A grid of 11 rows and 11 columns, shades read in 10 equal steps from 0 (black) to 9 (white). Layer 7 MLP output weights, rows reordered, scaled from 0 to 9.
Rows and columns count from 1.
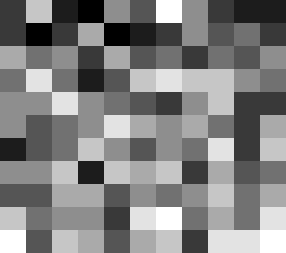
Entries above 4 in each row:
4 2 4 6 6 7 5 7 6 7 8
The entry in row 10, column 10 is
4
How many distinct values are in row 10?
7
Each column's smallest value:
1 0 1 0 0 1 2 2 2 1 1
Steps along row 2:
down up up down up up up down up down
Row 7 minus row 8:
-4 -2 -3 6 -2 -3 -2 2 2 -1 3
